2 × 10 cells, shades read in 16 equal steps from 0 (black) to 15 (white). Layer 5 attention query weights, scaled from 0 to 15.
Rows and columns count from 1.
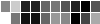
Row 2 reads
15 7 1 1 6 9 8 0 4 10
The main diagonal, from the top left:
8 7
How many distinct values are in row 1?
7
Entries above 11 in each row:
1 1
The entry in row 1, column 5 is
6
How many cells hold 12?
1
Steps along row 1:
up down same up up down down down up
